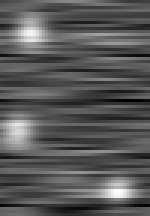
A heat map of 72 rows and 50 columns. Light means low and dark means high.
Mirror symmetry: none. Ninth with the lowest average: top left. Dips: three. Histogram: skewed, a long tail of low values.
